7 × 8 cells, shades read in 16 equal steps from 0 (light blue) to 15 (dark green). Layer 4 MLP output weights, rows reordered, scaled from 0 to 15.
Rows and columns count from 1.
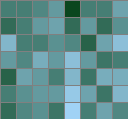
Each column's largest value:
12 9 9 10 15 12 11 9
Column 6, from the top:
9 6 12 6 10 5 9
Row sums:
70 66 55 51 53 47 58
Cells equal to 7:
4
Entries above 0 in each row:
8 8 8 8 8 8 7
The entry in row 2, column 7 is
11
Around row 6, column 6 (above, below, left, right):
10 9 1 10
